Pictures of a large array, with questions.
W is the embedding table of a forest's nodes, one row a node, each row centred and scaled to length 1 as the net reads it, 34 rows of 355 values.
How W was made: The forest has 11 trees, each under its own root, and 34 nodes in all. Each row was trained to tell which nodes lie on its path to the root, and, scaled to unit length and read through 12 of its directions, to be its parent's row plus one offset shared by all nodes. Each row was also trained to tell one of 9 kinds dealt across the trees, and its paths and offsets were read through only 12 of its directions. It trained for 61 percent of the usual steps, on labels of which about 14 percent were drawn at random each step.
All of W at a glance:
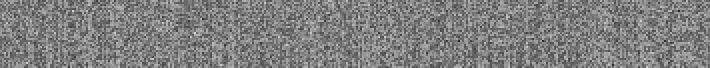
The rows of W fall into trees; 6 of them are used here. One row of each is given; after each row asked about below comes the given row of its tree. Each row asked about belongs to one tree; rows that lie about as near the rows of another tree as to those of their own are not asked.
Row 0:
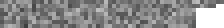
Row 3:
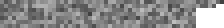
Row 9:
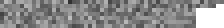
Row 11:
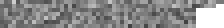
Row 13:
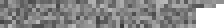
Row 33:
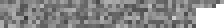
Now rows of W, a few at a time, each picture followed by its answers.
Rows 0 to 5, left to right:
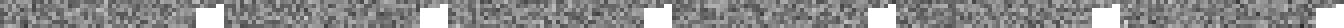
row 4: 13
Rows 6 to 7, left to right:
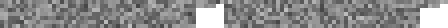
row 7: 9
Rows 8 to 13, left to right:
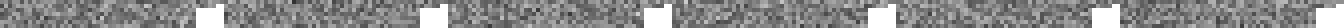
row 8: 33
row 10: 0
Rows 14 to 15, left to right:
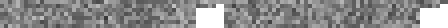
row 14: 33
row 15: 3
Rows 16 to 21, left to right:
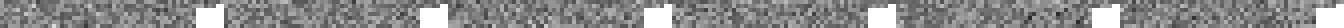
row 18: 9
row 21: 0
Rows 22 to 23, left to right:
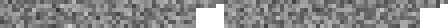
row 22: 13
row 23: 9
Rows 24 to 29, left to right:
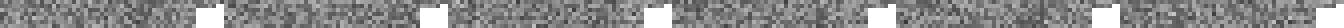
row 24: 9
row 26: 33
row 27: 13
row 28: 13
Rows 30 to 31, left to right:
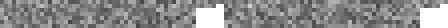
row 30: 9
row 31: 33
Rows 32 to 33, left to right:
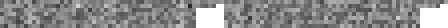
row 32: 33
